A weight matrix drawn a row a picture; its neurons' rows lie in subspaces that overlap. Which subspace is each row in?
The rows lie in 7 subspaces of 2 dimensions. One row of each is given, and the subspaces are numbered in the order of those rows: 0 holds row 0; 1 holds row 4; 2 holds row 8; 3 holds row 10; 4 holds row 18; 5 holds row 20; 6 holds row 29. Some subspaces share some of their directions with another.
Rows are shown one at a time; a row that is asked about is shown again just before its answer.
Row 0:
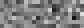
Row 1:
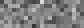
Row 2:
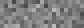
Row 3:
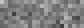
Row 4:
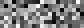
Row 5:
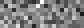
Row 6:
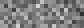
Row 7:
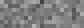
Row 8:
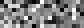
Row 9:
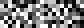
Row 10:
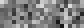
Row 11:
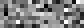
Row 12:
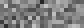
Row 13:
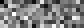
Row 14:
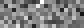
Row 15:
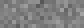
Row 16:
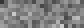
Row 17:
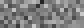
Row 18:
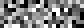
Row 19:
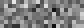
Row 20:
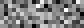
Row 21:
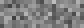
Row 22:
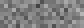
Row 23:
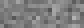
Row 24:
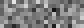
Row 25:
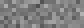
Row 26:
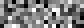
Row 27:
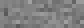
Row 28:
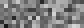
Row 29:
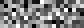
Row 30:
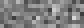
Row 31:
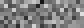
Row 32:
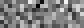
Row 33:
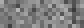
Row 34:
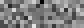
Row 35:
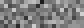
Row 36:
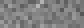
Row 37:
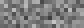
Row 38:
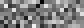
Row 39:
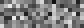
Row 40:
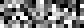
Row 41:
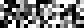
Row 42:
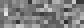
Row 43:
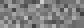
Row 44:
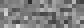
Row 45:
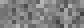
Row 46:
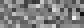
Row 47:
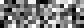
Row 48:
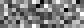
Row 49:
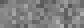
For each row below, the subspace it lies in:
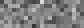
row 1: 2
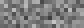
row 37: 6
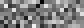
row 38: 0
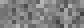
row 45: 3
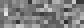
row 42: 5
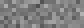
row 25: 1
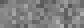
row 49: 3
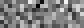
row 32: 6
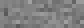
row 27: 5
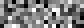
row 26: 4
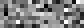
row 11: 5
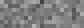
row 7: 2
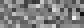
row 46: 0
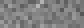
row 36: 6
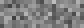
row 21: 1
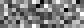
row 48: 5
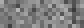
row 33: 2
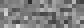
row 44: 5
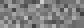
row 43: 6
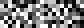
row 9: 2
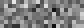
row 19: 4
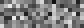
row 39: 1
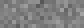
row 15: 3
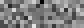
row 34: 1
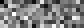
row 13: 3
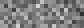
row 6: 2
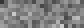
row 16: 3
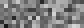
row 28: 0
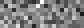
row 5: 6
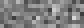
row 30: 0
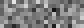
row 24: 4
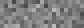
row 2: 4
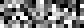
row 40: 1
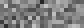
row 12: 0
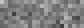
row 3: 3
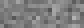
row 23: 0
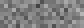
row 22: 2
